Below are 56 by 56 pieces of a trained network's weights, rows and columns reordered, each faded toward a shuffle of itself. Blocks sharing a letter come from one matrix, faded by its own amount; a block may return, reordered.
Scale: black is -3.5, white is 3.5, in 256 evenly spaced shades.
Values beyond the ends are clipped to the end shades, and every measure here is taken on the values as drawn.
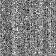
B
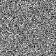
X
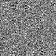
X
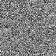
X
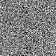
X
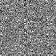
X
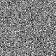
X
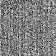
B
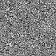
X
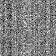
B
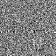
X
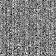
B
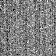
B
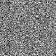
X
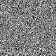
X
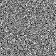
X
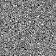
X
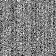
B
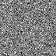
X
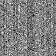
B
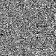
X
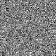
X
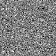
X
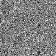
X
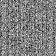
B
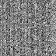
B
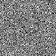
X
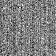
B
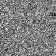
X
